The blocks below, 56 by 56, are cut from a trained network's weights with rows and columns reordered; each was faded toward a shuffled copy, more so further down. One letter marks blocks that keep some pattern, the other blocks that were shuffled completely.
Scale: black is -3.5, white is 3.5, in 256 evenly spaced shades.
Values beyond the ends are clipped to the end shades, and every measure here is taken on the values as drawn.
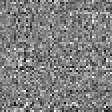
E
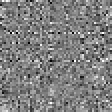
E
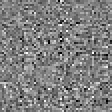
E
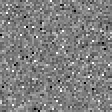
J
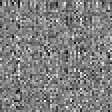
E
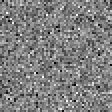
J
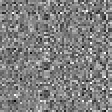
E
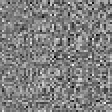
E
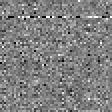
E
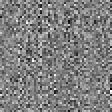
E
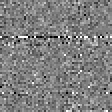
E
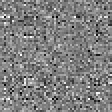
E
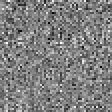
E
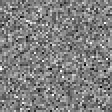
J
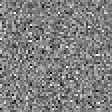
E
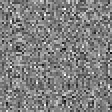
E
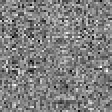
E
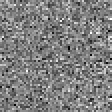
E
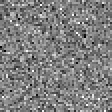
J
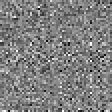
E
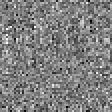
E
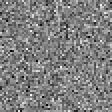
J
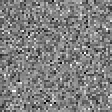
J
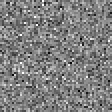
J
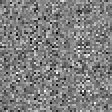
E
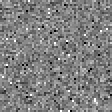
J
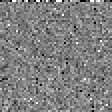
E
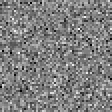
J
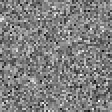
J
